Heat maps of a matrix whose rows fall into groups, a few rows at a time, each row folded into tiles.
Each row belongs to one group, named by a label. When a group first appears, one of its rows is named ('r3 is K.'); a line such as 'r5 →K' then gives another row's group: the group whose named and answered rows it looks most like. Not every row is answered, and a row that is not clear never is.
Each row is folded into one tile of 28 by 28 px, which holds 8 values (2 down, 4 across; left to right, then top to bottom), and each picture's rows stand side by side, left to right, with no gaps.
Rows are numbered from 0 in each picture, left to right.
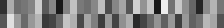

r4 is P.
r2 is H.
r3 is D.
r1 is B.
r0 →H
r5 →P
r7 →H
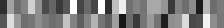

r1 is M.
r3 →D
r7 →H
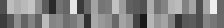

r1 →M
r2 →D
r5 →H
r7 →D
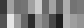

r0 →H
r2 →H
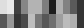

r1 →M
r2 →M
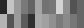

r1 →H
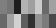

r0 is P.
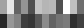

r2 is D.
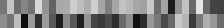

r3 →B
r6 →H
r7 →M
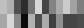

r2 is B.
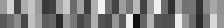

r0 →P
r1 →M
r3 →D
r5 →D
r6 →H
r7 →H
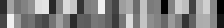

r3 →D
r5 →M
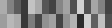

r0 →M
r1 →M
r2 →P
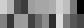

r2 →M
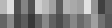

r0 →B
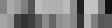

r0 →B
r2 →M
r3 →M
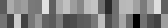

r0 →P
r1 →D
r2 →B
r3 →M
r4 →B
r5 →D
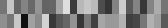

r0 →P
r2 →P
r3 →M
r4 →B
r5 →H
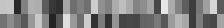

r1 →M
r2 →H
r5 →P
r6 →M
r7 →D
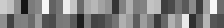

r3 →B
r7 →D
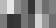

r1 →H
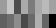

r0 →P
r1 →B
